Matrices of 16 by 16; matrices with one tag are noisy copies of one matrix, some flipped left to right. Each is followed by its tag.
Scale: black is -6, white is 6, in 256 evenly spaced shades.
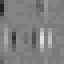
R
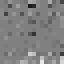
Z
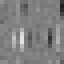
R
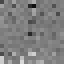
Z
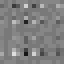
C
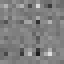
C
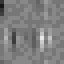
R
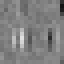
R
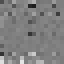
Z
